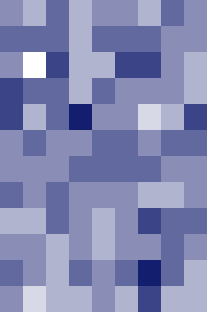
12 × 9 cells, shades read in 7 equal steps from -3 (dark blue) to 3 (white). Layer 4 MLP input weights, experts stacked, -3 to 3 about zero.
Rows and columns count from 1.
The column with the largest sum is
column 2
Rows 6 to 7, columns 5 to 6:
-1 -1 / -1 -1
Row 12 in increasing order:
-2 0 0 1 1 1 1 1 2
